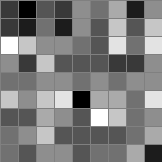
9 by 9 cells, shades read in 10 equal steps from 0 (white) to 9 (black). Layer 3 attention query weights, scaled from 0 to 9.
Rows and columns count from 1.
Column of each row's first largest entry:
2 2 6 2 1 5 1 4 9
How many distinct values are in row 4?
4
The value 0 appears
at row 3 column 1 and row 7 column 6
